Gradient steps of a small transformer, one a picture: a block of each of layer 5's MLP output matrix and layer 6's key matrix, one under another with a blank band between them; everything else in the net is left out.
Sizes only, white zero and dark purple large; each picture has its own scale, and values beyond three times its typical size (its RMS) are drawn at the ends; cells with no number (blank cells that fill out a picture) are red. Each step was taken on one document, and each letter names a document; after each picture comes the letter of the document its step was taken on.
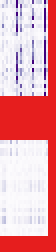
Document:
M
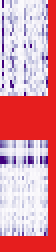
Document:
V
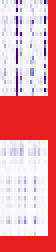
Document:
M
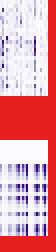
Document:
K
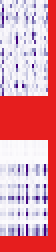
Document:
K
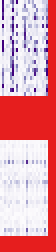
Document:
V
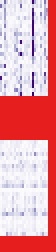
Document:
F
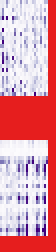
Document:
K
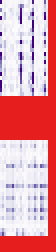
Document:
F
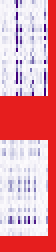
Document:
M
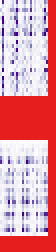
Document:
V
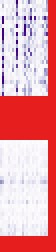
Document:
V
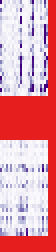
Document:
F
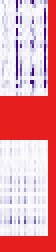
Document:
M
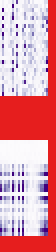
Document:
V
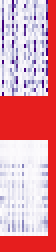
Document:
V
